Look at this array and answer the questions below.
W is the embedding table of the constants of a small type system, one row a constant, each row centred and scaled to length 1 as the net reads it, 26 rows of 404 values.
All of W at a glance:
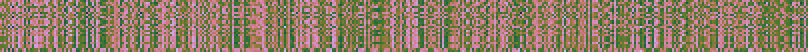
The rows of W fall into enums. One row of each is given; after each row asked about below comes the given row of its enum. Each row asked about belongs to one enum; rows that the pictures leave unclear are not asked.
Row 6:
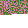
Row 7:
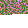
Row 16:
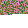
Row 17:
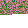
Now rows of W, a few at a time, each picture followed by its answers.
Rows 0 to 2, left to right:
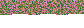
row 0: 17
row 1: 16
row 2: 7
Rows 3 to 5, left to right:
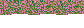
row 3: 6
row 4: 17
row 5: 17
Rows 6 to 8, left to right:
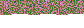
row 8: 6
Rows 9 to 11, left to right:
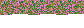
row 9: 16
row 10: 17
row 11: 17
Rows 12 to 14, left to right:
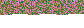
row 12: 16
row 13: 6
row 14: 7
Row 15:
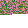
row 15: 17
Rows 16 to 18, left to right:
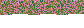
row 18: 7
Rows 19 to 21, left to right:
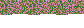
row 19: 7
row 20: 7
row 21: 17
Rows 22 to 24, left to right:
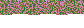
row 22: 7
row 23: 7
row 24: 6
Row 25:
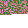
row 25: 6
